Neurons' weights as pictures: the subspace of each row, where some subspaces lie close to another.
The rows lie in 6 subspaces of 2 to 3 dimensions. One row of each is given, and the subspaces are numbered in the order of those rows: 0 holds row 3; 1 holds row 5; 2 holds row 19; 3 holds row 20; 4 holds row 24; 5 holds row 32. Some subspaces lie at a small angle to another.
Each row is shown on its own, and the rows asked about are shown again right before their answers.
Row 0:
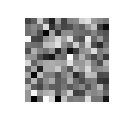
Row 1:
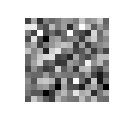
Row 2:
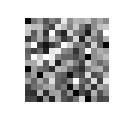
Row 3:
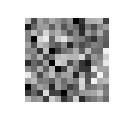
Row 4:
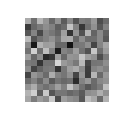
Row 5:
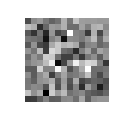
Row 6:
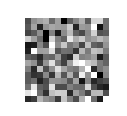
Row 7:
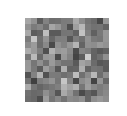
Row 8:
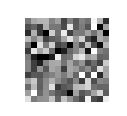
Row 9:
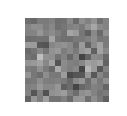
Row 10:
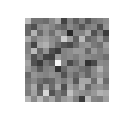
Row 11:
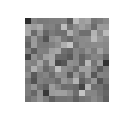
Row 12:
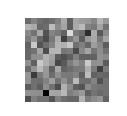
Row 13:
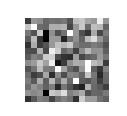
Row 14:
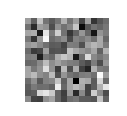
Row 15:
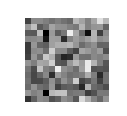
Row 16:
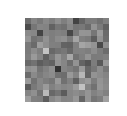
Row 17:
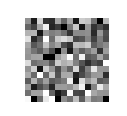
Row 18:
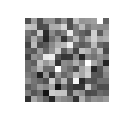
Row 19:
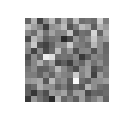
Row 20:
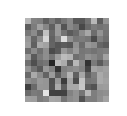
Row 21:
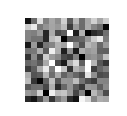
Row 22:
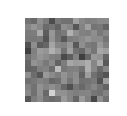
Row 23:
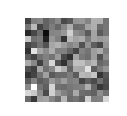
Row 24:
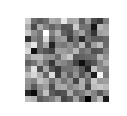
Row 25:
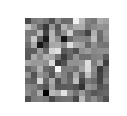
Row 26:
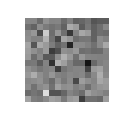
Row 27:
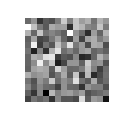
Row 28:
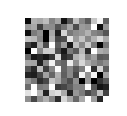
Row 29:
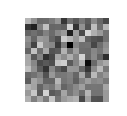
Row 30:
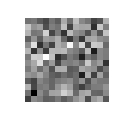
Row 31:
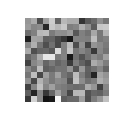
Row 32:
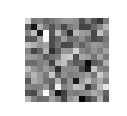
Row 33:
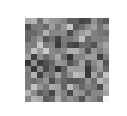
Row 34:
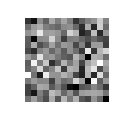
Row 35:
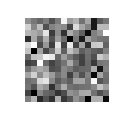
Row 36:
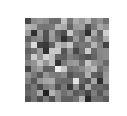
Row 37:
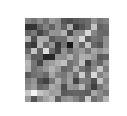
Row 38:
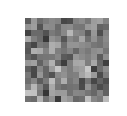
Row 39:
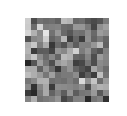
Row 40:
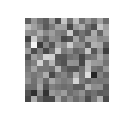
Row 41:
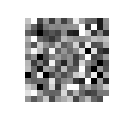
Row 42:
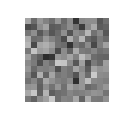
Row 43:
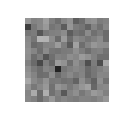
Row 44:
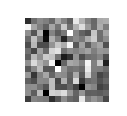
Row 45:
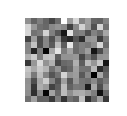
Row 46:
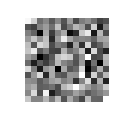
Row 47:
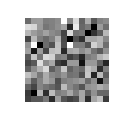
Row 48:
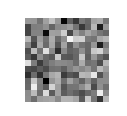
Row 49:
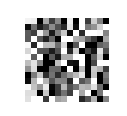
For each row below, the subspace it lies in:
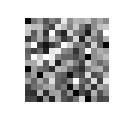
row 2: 1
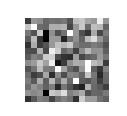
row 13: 4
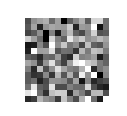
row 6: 4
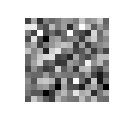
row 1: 5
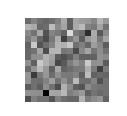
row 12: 4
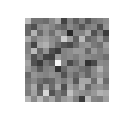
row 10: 1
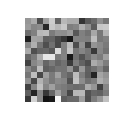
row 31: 2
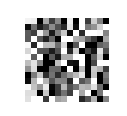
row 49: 5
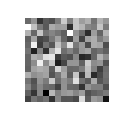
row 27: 4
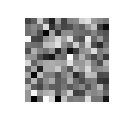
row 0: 2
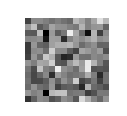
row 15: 4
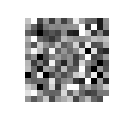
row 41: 0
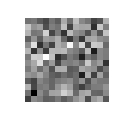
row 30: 0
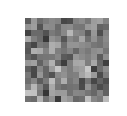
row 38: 1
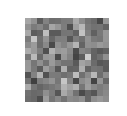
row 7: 0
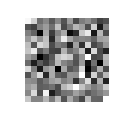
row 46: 0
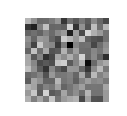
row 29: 5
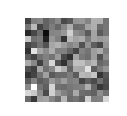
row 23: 1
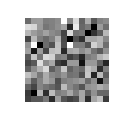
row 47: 5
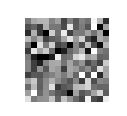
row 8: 0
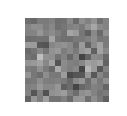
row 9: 0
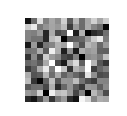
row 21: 5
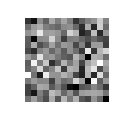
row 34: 0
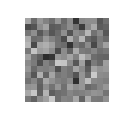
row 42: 2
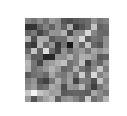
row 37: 5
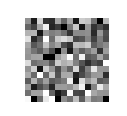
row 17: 2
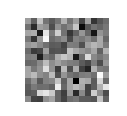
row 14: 5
